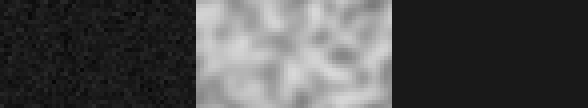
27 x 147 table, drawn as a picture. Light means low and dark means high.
The table splits into one row of 3 panels. Panel 1,1: very high, fine-grained, faint in contrast. Panel 1,2: low, blotchy. Panel 1,3: very high, flat.
